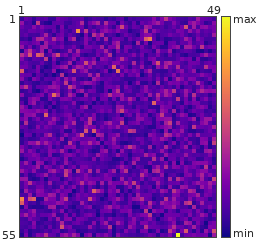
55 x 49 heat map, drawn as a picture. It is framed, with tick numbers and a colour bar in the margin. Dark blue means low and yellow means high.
Neither half mirrors the other. No regular stripes run through it. No single row or column stands out from its neighbours. The values are skewed, with a long tail toward high values. Overall the values sit about 20% of the way up the scale. The texture is fine-grained noise. There is no overall slope.
